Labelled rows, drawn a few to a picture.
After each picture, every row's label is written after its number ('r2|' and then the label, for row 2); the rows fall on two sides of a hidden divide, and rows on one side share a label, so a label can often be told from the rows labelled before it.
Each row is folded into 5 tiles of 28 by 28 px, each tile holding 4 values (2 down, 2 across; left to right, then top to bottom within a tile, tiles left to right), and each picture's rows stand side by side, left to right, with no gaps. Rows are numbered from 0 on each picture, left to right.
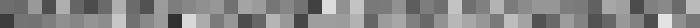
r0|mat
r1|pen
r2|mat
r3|mat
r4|mat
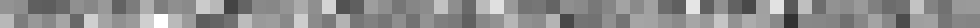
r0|mat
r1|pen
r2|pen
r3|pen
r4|mat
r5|pen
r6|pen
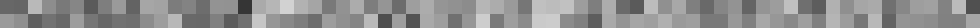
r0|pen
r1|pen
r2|pen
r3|pen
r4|mat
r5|mat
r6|pen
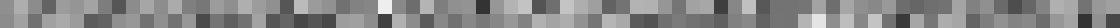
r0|pen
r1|pen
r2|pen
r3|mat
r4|pen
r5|mat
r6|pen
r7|pen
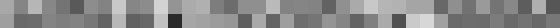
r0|pen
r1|pen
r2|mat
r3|pen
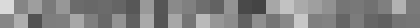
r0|pen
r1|mat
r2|pen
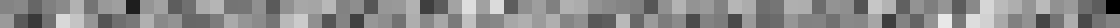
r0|pen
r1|pen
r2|pen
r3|mat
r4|pen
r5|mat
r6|mat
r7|pen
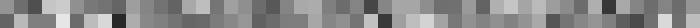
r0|mat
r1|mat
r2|pen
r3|pen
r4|mat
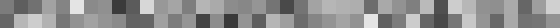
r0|mat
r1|pen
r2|mat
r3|mat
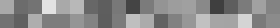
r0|mat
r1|mat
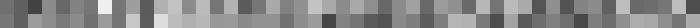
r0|mat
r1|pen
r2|pen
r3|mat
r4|mat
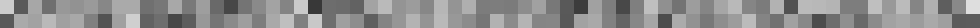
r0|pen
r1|mat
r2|pen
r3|pen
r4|mat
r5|pen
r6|mat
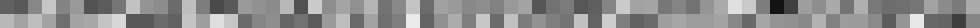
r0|mat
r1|mat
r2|mat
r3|mat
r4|mat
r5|pen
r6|pen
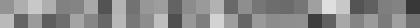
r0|pen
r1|pen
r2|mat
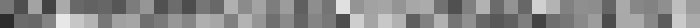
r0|mat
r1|mat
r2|mat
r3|pen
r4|pen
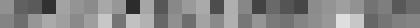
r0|mat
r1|mat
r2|mat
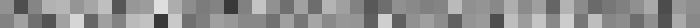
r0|mat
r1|pen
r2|mat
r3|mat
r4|pen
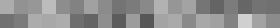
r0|mat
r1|mat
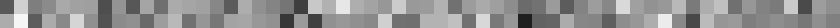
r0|pen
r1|mat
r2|mat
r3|pen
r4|mat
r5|pen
